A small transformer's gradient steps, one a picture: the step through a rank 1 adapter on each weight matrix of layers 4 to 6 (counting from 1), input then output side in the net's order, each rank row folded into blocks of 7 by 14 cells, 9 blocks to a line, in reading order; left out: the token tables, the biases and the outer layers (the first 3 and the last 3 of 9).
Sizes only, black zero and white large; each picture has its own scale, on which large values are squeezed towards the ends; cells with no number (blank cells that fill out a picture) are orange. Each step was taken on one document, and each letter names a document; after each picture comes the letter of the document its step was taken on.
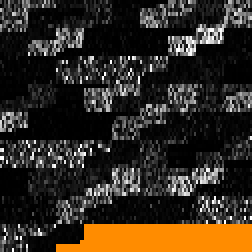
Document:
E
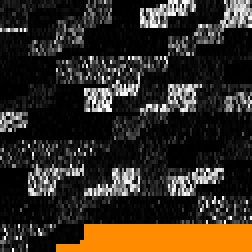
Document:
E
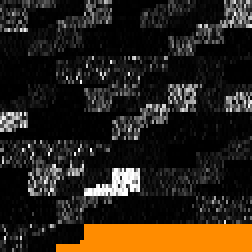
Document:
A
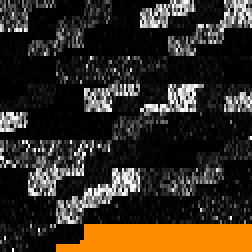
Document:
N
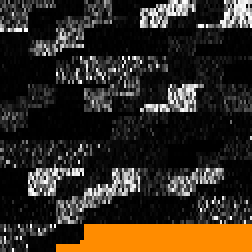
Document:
N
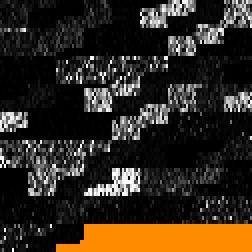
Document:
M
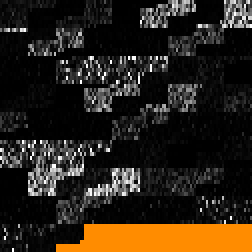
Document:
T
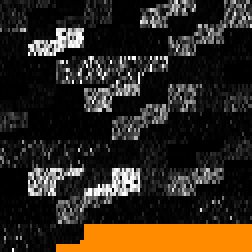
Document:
E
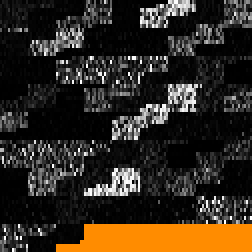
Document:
T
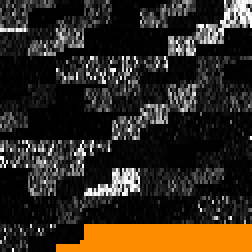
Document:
M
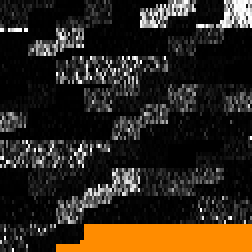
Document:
N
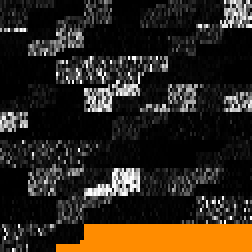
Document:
A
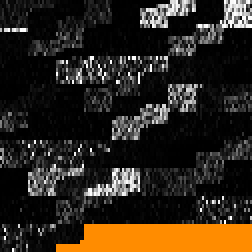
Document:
T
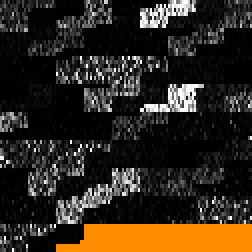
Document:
N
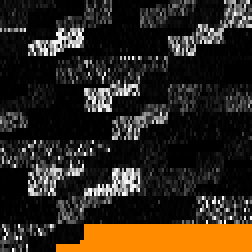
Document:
E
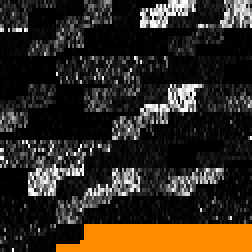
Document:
N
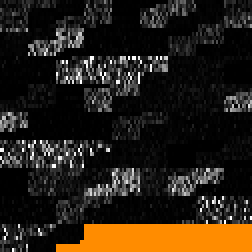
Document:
E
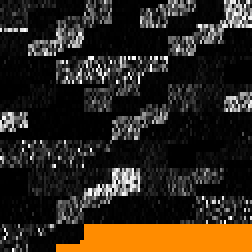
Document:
E
